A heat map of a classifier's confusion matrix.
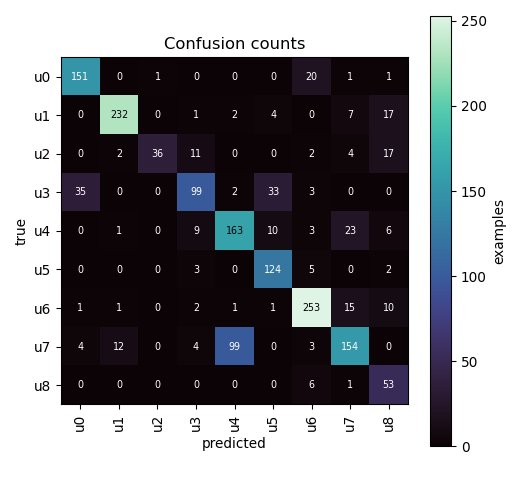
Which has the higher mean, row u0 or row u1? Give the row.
u1
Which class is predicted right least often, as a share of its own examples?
u2
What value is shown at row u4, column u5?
10
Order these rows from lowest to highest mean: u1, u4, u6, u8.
u8, u4, u1, u6
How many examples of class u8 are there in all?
60
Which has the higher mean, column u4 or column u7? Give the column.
u4
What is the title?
Confusion counts
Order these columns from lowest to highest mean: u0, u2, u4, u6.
u2, u0, u4, u6
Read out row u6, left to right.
1 1 0 2 1 1 253 15 10
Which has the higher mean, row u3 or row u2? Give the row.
u3
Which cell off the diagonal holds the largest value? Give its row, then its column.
u7, u4
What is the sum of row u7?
276
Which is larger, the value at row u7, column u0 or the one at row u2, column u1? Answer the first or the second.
the first
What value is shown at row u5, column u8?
2
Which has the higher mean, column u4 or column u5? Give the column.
u4
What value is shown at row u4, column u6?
3
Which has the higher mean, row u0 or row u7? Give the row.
u7
